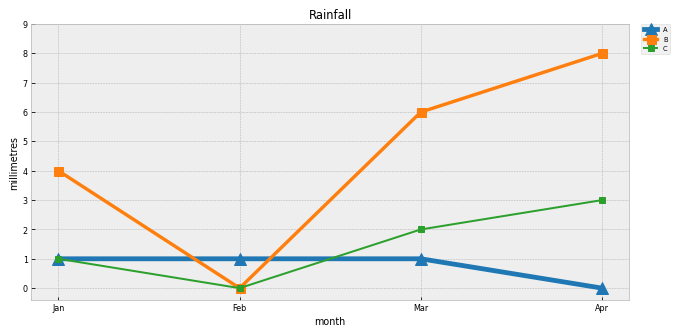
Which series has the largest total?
B
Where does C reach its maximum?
Apr
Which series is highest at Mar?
B
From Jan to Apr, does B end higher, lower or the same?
higher
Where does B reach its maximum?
Apr
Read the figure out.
Title: Rainfall
x-axis: month, ticks Jan Feb Mar Apr
y-axis: millimetres, ticks 0 1 2 3 4 5 6 7 8 9
Legend: A, B, C
Values:
A: 1 1 1 0
B: 4 0 6 8
C: 1 0 2 3
